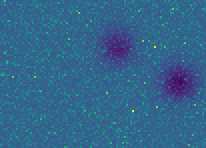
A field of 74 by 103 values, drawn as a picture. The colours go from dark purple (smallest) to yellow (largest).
Average level on the scale: 30%. Stripes: none. Ninth with the lowest average: middle right. Dips: two. Odd rows or columns: none. Mirror symmetry: none.
